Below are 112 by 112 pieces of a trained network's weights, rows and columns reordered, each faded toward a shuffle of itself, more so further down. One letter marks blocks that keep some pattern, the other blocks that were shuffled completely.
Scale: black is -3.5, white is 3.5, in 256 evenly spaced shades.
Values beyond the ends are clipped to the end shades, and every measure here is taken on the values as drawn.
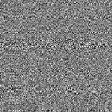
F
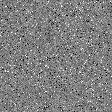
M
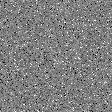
M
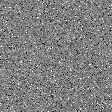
M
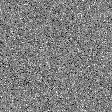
M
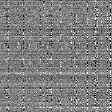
F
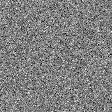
M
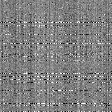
F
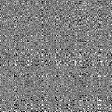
F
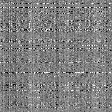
F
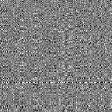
F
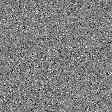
M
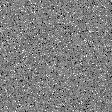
M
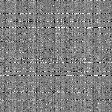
F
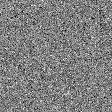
M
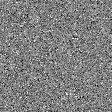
M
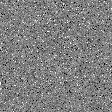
M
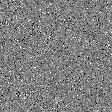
M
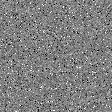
M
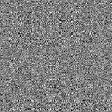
F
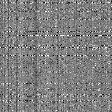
F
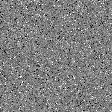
M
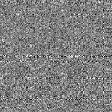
F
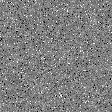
M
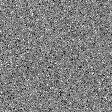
M
